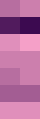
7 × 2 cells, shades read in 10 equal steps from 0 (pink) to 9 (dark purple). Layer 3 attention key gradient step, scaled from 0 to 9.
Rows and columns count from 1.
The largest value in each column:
8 9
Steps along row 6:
same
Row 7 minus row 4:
-1 -1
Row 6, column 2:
4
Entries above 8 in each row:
0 1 0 0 0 0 0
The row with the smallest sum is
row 3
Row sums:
5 17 1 4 5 8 2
